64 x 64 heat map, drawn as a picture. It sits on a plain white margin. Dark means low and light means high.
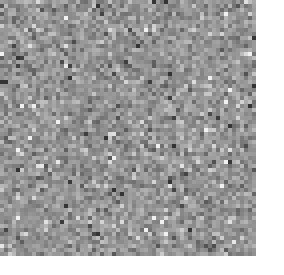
On average the colour sits 60% of the way up the scale. The halves do not mirror each other. No seam splits the table. The distribution is heavy-tailed on both sides. The grain is fine, like static.
